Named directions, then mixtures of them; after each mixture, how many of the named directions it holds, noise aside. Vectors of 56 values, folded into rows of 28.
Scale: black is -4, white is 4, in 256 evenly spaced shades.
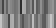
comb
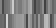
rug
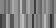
two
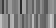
one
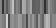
two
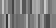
two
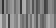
two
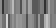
two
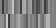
two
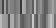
one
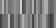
one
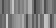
one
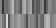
two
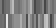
one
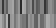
two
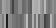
one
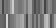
one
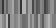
two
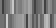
one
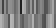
one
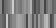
one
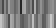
one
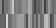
one
